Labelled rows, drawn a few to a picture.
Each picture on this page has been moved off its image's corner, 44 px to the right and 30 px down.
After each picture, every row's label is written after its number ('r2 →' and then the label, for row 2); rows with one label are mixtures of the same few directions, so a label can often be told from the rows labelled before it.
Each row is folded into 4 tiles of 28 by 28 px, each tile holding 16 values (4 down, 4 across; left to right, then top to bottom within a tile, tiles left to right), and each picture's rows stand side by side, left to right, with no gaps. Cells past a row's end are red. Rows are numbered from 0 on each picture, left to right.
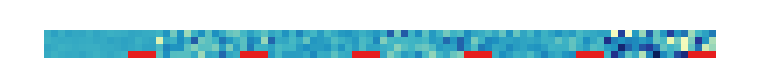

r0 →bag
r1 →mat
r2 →mat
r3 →bag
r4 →bag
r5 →bag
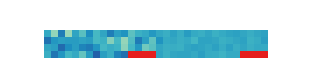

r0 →bag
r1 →mat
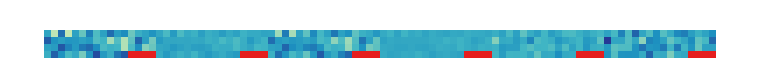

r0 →bag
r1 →bag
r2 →bag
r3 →bag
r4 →mat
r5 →mat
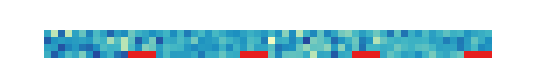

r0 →bag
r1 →mat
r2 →mat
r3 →bag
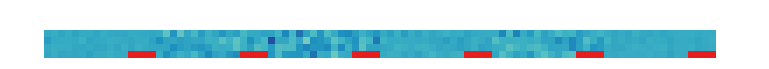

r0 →mat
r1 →bag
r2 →mat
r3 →bag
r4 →bag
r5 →mat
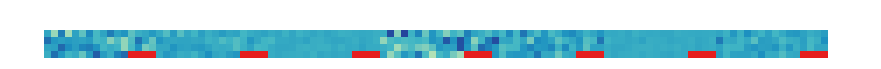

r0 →bag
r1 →bag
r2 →mat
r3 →bag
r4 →mat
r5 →mat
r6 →mat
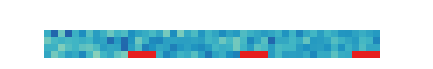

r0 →bag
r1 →bag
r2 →mat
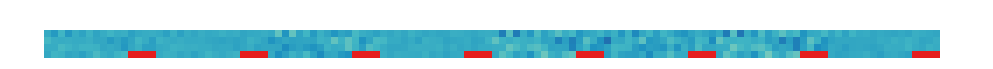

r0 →bag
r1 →bag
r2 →bag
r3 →mat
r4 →bag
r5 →mat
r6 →bag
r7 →bag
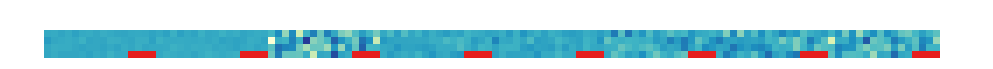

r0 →mat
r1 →bag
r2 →mat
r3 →bag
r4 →mat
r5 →bag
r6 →bag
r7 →mat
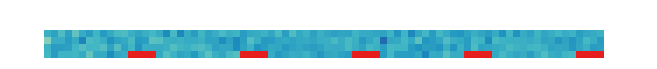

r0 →mat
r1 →bag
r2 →bag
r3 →mat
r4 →bag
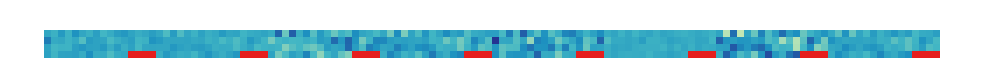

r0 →mat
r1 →bag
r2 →bag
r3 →bag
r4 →mat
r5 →mat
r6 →bag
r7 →bag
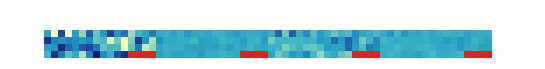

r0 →bag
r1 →mat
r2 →bag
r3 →bag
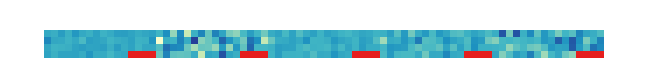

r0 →mat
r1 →mat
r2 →mat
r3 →mat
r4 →bag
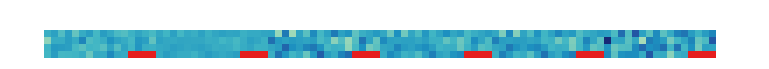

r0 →mat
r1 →bag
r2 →bag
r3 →bag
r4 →bag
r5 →mat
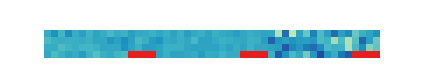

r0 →bag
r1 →mat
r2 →bag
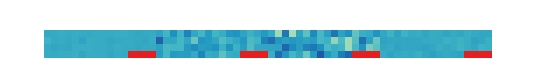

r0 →mat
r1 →mat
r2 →bag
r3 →bag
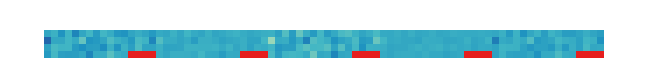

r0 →mat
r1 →mat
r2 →mat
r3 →mat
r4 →mat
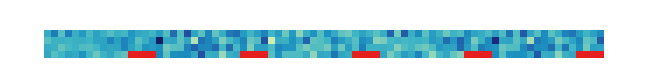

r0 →bag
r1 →mat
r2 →mat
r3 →bag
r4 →mat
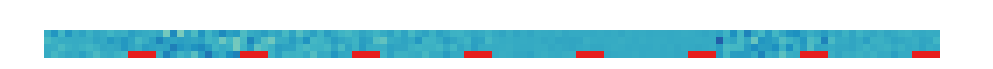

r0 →bag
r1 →bag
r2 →mat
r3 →mat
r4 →bag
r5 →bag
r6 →mat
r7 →mat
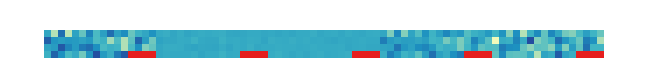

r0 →bag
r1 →mat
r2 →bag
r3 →bag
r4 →mat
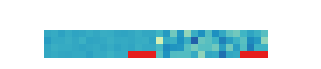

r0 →mat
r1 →mat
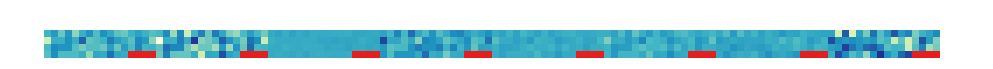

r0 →mat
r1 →mat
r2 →bag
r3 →mat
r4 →mat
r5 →mat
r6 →bag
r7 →bag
